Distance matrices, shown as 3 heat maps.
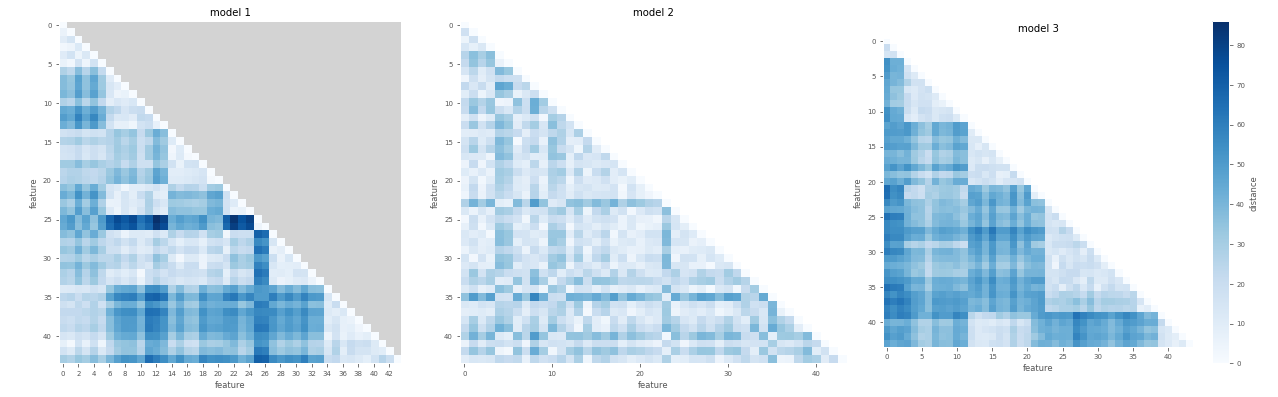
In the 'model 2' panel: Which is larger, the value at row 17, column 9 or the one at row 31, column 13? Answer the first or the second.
the second
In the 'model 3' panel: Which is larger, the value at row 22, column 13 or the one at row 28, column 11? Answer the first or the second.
the first
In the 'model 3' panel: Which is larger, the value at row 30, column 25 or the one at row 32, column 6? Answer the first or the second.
the second
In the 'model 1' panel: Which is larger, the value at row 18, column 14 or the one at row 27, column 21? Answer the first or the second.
the first
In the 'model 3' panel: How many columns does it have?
44
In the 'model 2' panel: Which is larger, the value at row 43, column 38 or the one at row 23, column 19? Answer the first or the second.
the second
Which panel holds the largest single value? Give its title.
model 1
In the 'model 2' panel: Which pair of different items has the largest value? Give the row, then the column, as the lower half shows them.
35, 8
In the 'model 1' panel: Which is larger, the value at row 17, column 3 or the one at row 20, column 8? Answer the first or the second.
the second
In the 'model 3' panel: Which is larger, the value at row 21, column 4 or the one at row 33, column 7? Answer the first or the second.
the second
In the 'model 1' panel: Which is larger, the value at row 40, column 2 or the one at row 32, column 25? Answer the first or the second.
the second
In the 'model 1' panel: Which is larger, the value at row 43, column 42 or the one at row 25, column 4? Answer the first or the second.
the second
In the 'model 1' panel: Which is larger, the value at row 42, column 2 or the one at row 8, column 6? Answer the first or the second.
the first
